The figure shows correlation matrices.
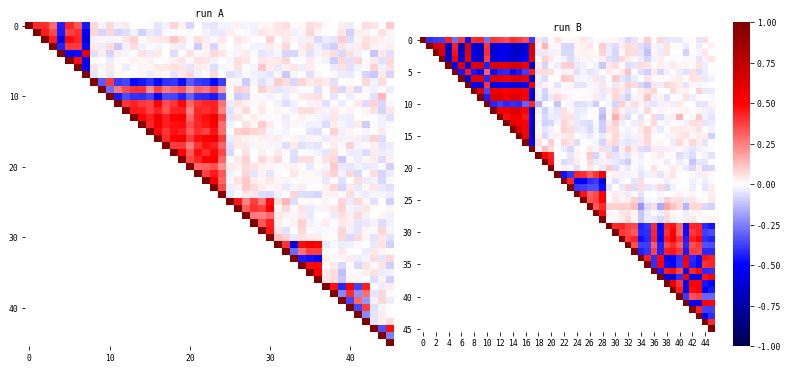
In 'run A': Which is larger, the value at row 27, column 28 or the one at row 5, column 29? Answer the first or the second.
the first
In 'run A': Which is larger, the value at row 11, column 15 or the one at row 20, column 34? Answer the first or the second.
the first
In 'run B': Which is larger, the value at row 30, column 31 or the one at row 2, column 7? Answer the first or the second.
the second
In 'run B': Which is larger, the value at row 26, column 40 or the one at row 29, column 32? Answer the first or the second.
the second
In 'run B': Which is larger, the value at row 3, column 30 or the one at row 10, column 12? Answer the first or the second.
the first
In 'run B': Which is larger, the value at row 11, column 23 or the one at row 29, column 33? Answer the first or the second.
the second
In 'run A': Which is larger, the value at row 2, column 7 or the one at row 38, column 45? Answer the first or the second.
the second
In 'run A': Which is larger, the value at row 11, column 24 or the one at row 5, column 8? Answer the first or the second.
the first
